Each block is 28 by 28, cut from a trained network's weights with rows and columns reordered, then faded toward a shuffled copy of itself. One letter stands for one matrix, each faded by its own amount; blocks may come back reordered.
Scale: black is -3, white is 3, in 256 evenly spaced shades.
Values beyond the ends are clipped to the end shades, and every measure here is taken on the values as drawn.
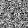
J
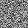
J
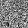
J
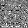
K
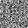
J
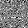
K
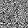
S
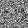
S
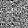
J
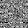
K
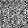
S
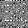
K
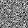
J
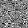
K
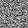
J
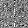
S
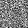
J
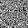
K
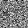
J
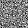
J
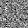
S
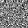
S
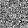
J
